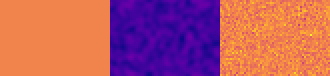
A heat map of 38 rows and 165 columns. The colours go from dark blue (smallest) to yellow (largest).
The table splits into one row of 3 panels. Panel 1,1: high, flat. Panel 1,2: very low, blotchy, faint in contrast. Panel 1,3: high, fine-grained.
